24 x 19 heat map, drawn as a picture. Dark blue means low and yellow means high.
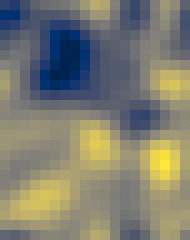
Lone odd cells: none. Grain: blotchy. Average level on the scale: 50%.
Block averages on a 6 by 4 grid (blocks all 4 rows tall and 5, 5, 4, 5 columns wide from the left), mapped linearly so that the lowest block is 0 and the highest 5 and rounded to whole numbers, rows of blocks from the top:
1 2 2 3 | 2 0 2 4 | 3 2 2 4 | 4 5 4 4 | 4 5 4 5 | 4 4 3 4
